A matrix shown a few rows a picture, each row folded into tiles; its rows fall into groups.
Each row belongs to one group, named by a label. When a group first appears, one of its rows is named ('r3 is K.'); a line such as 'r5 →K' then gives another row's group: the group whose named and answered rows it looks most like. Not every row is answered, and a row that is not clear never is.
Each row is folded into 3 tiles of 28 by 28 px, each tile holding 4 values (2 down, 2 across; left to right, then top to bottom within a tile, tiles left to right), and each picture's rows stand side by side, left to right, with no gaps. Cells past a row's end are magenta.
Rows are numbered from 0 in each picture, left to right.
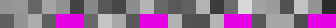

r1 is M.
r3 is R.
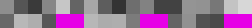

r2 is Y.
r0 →M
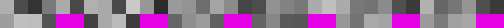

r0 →M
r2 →R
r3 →Y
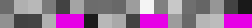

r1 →M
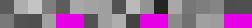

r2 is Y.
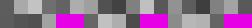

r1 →M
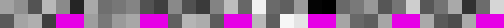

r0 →R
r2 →M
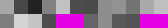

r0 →M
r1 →Y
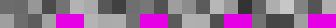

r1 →M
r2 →R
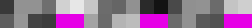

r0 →Y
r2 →Y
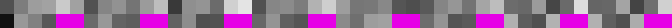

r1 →Y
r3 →Y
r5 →Y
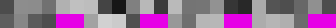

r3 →M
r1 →M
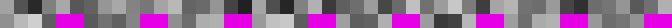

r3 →M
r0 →M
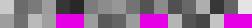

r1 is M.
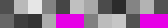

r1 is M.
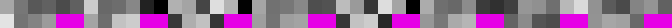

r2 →R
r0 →M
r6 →Y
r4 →R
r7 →M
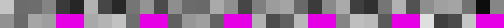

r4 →M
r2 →R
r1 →M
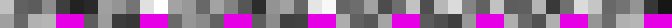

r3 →Y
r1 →Y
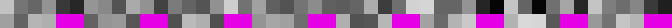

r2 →M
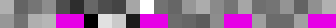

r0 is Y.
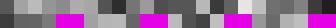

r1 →M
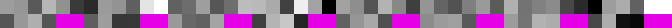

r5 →M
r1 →Y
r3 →R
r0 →R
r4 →R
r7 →Y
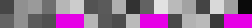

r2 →R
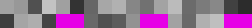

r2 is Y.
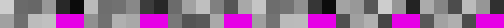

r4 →R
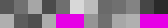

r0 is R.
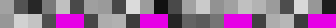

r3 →R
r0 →M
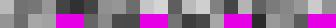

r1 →Y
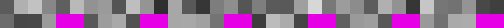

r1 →R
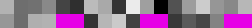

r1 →R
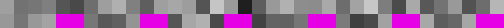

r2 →R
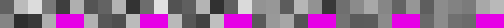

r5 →Y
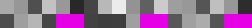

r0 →R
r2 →R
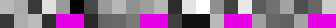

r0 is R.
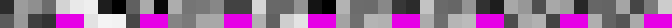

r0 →Y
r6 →R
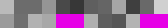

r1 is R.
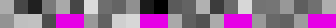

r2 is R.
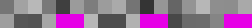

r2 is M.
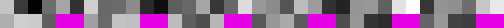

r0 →M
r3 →R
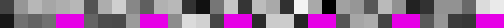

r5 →Y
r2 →M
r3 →R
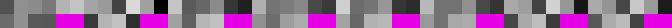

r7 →R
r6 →R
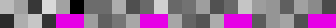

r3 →R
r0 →R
